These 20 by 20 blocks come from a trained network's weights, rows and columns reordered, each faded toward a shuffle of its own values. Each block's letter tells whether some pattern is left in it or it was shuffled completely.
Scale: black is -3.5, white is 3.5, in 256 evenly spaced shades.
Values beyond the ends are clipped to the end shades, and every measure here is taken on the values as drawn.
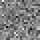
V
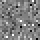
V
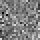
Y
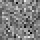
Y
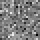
V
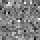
V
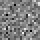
V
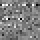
Y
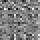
Y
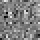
Y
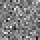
Y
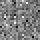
V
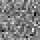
V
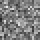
Y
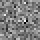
Y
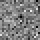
V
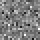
V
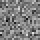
V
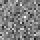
V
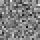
V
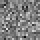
V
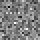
V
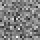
Y
